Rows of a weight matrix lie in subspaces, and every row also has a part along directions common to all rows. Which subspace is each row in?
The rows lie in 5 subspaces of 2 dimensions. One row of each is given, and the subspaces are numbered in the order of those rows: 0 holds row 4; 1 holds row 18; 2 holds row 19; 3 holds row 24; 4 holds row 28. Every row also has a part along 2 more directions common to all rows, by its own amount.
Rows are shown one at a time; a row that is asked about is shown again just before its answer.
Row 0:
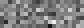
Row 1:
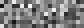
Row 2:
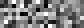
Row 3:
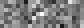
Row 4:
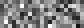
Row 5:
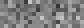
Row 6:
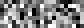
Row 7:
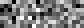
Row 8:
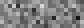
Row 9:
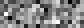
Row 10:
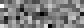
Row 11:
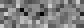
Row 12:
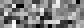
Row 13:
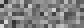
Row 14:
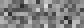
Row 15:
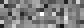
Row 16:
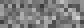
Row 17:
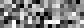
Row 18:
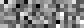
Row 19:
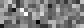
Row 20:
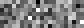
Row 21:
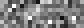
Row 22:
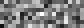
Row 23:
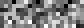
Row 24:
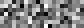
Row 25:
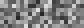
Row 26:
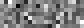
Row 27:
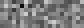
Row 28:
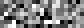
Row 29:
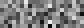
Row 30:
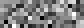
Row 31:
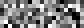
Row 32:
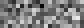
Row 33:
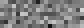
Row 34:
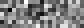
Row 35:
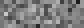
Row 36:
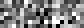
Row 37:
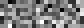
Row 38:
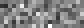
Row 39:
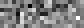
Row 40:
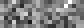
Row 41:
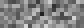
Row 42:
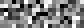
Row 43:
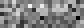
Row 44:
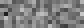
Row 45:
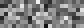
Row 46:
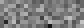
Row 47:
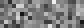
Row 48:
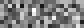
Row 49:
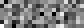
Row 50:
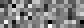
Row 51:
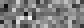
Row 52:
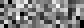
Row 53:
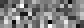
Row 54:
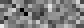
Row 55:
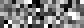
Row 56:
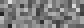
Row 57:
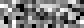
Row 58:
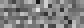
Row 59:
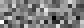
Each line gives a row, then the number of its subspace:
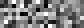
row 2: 3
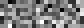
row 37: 3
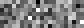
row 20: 2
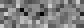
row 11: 2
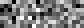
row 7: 2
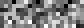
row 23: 0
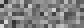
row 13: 1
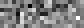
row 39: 1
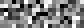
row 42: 3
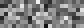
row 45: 3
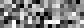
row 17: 4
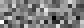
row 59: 4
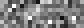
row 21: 4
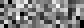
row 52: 1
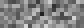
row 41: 4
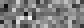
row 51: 2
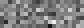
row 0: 3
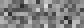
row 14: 3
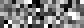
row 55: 0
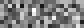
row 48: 0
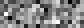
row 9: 4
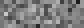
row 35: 4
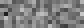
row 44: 2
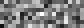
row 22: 1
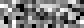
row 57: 2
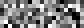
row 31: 0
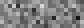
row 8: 0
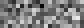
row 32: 0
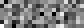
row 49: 1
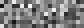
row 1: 1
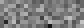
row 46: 3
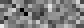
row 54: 2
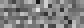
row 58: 3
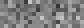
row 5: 1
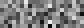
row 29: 3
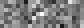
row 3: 1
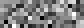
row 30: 0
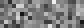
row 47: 1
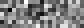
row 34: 4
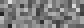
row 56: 3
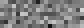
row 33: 3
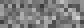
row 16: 0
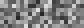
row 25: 4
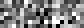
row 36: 4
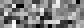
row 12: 4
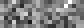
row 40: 0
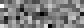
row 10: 2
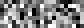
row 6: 0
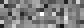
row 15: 1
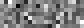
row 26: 1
